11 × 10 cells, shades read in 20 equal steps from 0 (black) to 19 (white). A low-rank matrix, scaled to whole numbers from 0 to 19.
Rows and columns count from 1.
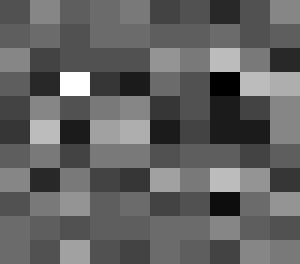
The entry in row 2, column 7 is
7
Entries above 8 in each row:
3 0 5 3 4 4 3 6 3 1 3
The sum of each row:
70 72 79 76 67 66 71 81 72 74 76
